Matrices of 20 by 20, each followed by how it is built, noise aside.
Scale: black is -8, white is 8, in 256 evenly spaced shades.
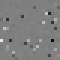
sparse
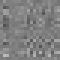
low rank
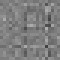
low rank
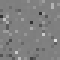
sparse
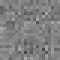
low rank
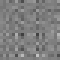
low rank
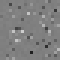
sparse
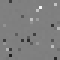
sparse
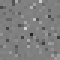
sparse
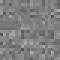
low rank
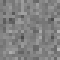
low rank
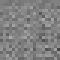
low rank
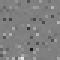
sparse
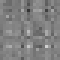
low rank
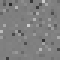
sparse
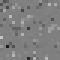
sparse
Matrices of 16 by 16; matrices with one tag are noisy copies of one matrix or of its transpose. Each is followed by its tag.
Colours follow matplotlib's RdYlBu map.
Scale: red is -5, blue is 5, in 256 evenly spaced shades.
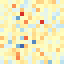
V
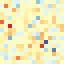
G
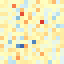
V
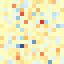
V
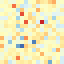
V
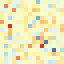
G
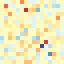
G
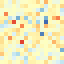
V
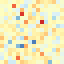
V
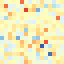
G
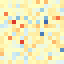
V
